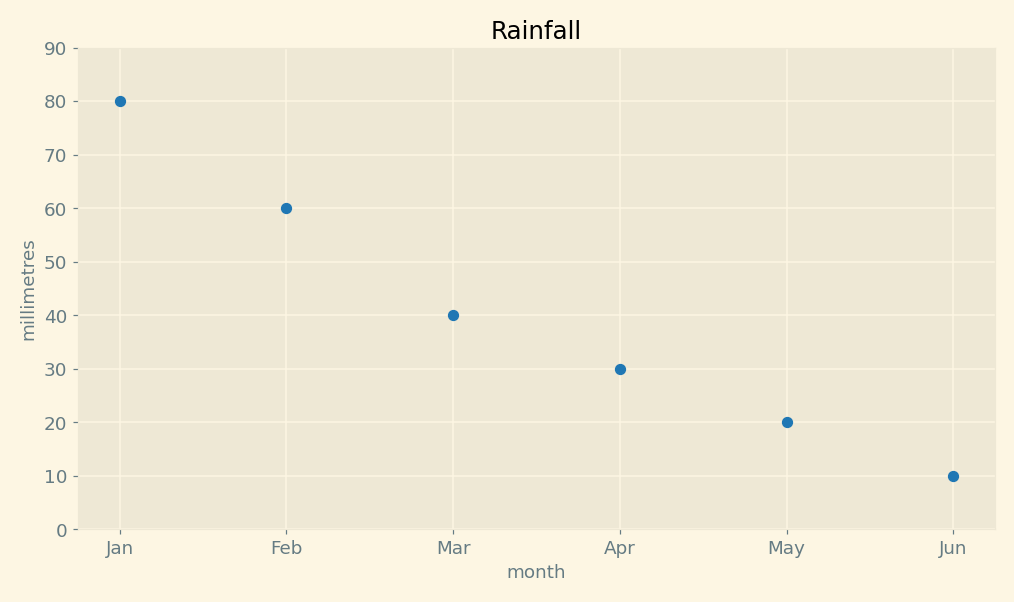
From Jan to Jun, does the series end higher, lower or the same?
lower
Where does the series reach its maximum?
Jan
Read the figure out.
Title: Rainfall
x-axis: month, ticks Jan Feb Mar Apr May Jun
y-axis: millimetres, ticks 0 10 20 30 40 50 60 70 80 90
Values:
80 60 40 30 20 10
